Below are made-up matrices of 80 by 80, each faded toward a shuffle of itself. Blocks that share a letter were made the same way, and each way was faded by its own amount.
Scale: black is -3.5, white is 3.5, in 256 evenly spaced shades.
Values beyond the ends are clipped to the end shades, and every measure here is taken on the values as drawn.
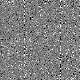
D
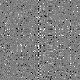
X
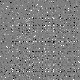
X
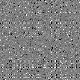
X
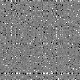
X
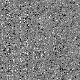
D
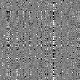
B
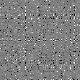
X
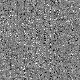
D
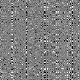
B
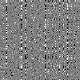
B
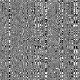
B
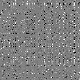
X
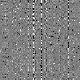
B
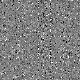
D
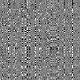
B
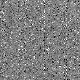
D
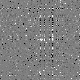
X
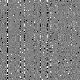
B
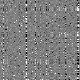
B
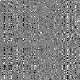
B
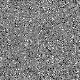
D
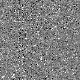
D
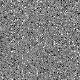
D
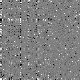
X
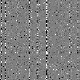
B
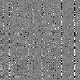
B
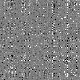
X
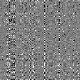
B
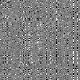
B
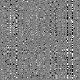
B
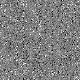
D
